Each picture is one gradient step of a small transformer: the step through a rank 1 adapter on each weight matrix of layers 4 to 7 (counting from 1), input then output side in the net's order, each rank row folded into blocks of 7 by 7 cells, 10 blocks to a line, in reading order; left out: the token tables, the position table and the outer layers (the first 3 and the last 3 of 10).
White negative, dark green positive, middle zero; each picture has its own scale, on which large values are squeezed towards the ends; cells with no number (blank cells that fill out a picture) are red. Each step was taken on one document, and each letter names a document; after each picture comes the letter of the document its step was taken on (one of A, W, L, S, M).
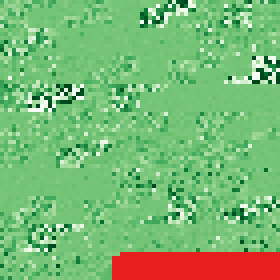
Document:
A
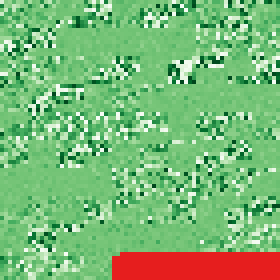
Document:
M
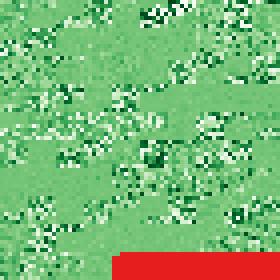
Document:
M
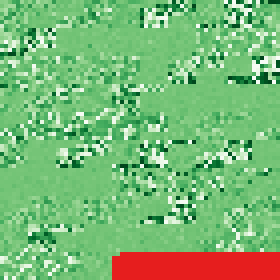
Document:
M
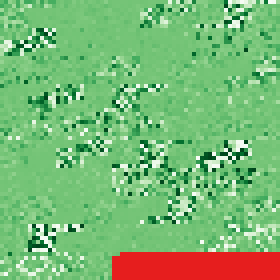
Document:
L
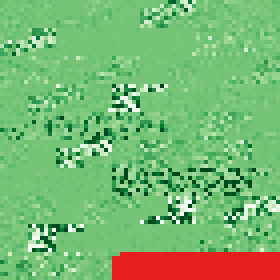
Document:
L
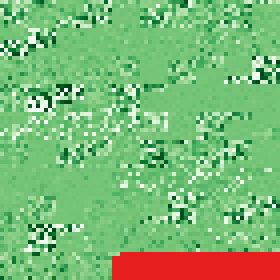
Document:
A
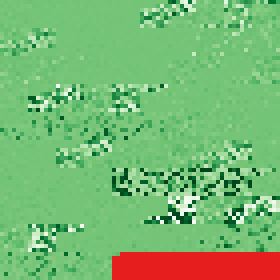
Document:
L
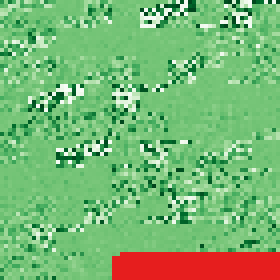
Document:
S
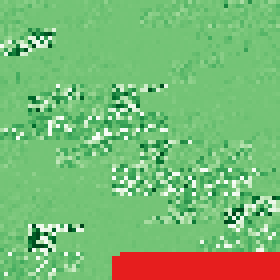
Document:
L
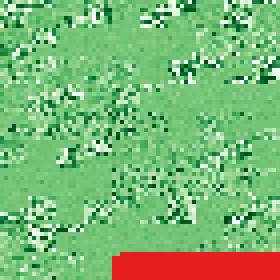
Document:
S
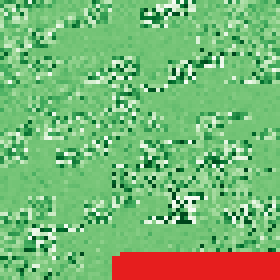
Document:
S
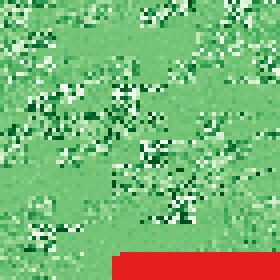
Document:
S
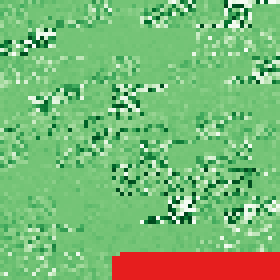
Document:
L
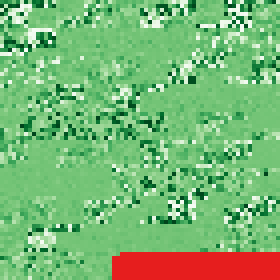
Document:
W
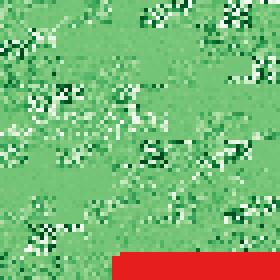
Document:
A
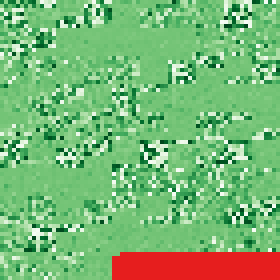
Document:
S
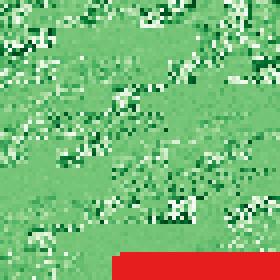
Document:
W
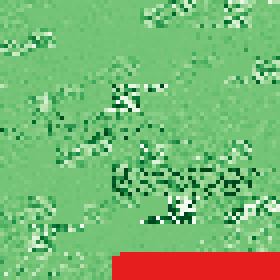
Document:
L
